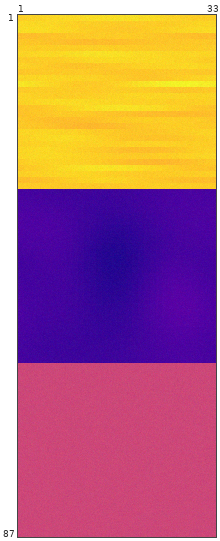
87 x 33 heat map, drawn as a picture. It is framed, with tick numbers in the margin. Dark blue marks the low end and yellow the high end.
It is made of 3 by 1 panels. Panel 1,1: very high, streaked across, faint in contrast. Panel 2,1: very low, smooth, faint in contrast. Panel 3,1: middling, flat.
